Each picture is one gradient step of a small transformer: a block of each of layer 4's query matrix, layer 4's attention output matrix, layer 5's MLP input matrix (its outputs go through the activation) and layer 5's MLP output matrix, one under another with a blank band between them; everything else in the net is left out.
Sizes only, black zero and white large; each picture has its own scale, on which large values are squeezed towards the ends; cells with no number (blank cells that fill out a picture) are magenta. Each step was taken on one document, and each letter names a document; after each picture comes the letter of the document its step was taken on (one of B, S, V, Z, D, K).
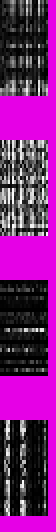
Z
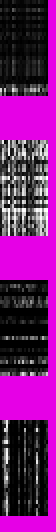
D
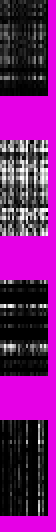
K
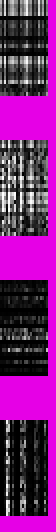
Z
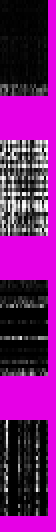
D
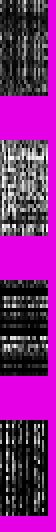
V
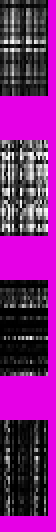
D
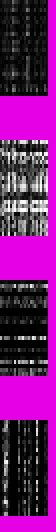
D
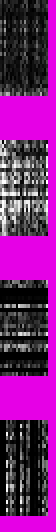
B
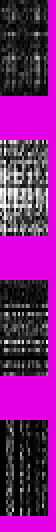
B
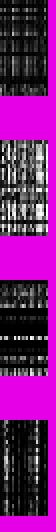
D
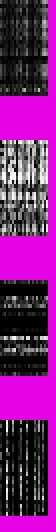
V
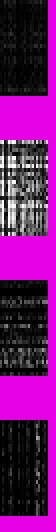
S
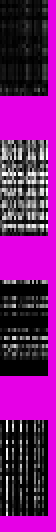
V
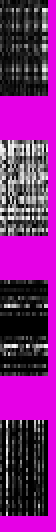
V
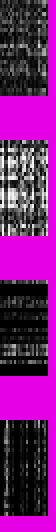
V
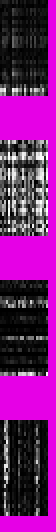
D
